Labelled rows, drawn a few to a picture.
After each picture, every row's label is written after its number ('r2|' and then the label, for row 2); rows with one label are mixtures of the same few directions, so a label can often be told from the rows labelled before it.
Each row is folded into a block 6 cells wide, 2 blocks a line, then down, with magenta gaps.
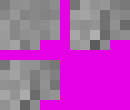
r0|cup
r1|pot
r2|pot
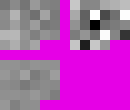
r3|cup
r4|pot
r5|pot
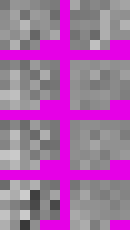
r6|pot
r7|pot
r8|cup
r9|pot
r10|cup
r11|pot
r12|pot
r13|cup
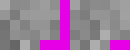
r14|cup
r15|pot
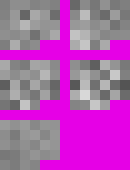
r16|pot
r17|cup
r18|cup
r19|cup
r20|cup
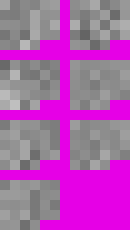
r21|pot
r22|cup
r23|cup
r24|pot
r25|pot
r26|pot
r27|pot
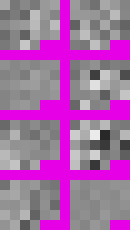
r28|pot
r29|cup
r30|pot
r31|pot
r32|cup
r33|pot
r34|pot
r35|pot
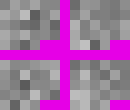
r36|pot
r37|cup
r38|pot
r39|cup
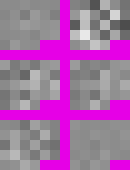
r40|pot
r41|cup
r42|pot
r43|pot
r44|cup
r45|pot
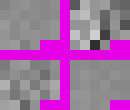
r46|cup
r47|pot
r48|cup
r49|cup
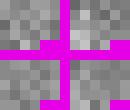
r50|cup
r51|cup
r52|cup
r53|cup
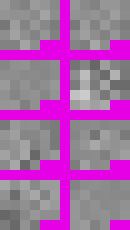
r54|cup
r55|cup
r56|cup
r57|cup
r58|pot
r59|pot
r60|cup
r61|cup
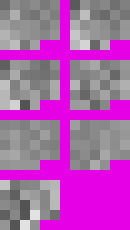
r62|cup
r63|cup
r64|cup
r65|cup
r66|cup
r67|pot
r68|pot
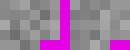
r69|cup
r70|pot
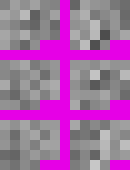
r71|pot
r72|pot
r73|cup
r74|pot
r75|cup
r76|pot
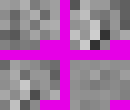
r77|cup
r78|pot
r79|pot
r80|pot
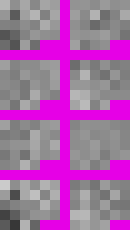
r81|cup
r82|pot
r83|pot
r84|cup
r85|pot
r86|pot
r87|cup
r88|cup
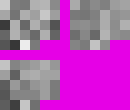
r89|cup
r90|pot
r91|cup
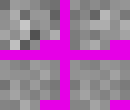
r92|pot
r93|pot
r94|cup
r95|cup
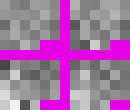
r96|cup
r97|cup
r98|cup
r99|cup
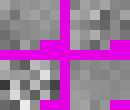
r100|cup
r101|pot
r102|cup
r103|cup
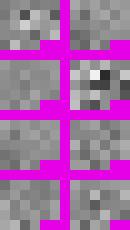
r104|pot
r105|cup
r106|pot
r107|pot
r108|cup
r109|cup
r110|cup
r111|pot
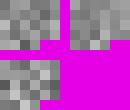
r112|cup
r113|pot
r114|cup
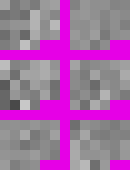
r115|pot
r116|pot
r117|cup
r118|pot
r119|pot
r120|cup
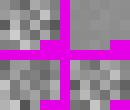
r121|cup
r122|pot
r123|cup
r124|cup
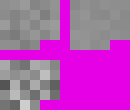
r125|cup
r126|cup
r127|cup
